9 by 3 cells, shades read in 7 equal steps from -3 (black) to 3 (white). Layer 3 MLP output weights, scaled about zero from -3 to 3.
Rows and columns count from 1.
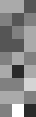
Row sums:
1 -1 0 -1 1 0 2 2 1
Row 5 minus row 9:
0 -2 2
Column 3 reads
-1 0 1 1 0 1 2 0 -2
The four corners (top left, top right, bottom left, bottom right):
1 -1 0 -2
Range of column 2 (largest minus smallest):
5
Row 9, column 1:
0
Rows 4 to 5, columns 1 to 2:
-1 -1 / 0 1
